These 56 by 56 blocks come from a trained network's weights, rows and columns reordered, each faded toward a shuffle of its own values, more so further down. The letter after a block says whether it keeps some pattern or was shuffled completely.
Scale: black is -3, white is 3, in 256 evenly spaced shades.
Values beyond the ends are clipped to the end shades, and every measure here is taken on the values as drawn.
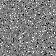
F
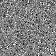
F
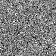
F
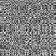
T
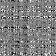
T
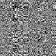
T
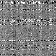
T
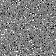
F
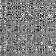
T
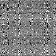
T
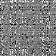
T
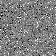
F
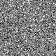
F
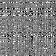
T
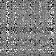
T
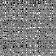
T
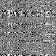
T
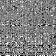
T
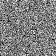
F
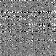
T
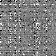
T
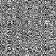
T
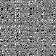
T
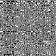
T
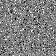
F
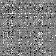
T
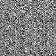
T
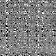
T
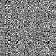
T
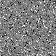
F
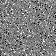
F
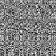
T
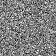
F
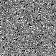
F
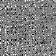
T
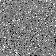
F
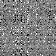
T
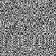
T
